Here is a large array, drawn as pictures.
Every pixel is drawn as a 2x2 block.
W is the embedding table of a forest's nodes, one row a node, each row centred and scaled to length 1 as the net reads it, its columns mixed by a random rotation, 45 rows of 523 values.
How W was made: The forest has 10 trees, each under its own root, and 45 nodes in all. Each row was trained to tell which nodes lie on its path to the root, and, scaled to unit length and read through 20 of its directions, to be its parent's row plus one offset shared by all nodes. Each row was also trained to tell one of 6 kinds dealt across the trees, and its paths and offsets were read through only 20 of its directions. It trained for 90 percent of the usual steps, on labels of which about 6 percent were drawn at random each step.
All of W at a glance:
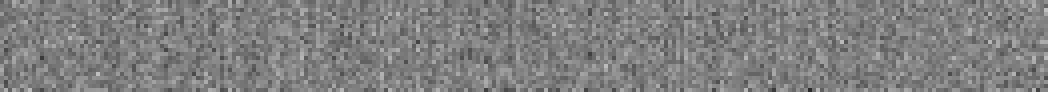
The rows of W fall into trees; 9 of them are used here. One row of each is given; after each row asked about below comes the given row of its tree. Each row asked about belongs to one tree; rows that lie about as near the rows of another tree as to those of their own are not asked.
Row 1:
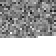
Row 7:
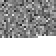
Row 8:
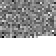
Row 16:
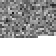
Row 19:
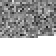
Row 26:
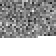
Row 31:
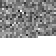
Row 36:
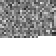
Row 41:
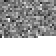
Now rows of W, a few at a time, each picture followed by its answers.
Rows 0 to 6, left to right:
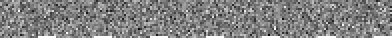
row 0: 19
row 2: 41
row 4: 31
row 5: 1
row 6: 16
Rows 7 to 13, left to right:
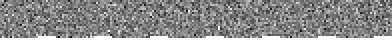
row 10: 31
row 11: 41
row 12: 7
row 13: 31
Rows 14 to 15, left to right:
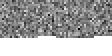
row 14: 7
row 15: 31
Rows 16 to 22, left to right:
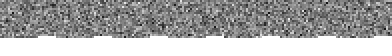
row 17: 31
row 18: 8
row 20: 8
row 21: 1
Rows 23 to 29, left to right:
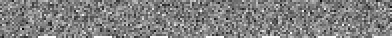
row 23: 8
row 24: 7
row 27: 1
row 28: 1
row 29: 16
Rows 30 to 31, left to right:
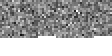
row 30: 19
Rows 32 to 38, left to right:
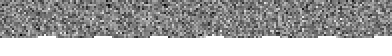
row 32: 19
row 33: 36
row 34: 36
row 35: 8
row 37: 36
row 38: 36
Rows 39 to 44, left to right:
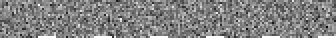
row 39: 19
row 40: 7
